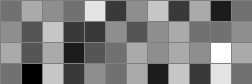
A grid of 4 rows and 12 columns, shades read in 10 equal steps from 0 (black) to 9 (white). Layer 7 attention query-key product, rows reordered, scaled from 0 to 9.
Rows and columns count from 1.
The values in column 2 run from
0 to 6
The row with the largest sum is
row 3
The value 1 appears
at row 1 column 11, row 3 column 4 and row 4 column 8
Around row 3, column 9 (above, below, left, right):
6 7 5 5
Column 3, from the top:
5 7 6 7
